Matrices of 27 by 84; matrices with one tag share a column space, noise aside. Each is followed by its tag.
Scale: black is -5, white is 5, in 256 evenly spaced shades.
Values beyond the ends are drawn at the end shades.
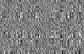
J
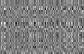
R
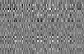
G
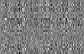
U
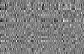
G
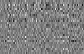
G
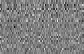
G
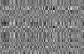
R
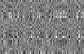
J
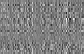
U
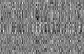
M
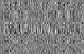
M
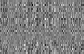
U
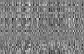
U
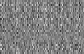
U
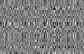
R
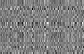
R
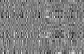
J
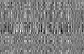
M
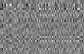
G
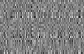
J
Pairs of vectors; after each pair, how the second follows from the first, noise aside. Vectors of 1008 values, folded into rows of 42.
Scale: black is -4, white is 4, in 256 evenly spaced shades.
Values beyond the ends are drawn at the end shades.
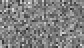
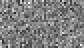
copied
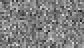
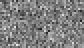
copied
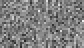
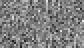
copied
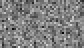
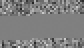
partly zeroed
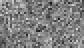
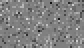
partly zeroed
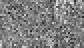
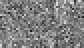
copied
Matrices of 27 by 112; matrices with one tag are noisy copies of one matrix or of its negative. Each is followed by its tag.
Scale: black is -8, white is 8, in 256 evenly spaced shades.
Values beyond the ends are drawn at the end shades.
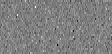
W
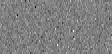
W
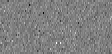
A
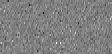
A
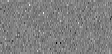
A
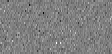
A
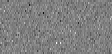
A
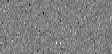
A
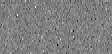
W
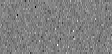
W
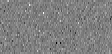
A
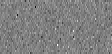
W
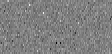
A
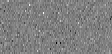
A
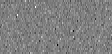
W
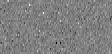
A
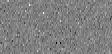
A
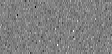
W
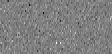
A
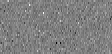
A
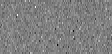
W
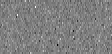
W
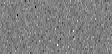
W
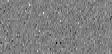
A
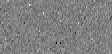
A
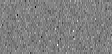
W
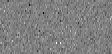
A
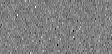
W
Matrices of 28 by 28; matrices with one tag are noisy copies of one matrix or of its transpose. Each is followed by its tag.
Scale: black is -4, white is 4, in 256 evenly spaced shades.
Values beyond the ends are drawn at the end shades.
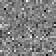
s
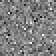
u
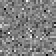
s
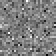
s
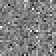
s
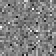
s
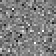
u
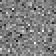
u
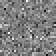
s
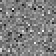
u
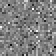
s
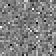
s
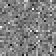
s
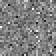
s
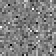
s
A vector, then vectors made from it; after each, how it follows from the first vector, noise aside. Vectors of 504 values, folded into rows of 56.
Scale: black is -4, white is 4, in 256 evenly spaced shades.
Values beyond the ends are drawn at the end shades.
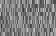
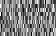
scaled up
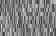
negated
